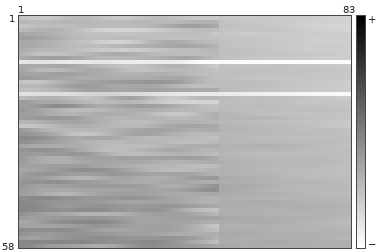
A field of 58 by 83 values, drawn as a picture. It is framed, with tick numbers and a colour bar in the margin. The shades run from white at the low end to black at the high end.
Seam: vertical, 60% of the way across, the right part calmer. Grain: streaks across. Average level on the scale: 30%. Ninth with the highest average: bottom left. Odd lines: rows 12 and 20. Calmest part: bottom right. Slope: up to the bottom left. Ninth with the lowest average: top right.
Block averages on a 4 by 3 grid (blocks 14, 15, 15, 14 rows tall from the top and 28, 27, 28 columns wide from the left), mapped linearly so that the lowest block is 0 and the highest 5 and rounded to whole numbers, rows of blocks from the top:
2 1 0 / 3 2 1 / 4 3 2 / 5 4 3
